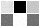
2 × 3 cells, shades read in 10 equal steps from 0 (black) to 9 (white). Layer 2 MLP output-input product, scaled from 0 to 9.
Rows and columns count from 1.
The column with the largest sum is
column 1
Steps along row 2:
up down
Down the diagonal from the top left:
8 9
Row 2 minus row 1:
-4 9 -3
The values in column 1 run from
4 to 8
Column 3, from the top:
7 4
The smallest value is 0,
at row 1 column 2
